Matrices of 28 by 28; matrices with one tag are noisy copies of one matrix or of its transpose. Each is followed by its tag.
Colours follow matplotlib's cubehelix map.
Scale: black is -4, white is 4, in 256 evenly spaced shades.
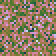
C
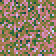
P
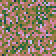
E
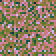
P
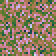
C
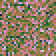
E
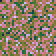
P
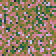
E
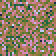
E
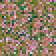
P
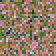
P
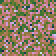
C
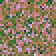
C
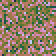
E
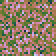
C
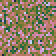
E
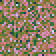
P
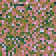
E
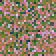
P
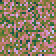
P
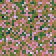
P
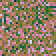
E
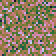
E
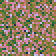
C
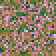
C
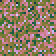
P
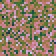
P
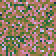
E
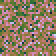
C
